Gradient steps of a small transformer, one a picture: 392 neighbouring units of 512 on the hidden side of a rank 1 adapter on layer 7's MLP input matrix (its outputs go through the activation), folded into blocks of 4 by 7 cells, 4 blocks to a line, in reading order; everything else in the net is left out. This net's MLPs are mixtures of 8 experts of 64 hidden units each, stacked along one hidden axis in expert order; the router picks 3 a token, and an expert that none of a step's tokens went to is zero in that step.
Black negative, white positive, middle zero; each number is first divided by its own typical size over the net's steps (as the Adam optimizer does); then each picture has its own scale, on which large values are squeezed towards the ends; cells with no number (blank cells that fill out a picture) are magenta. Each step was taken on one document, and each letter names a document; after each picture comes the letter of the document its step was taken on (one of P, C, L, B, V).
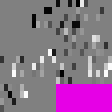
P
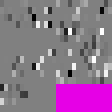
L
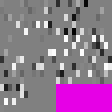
P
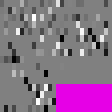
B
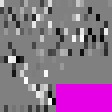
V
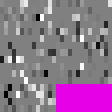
V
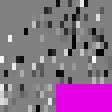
P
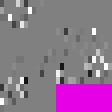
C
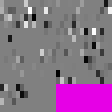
L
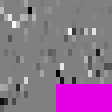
C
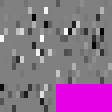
L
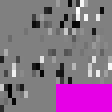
P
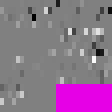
L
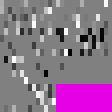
B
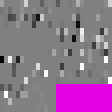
V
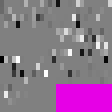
V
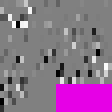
C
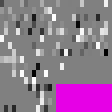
B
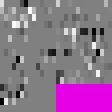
C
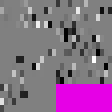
L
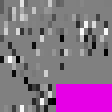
B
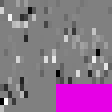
C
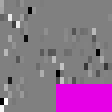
C
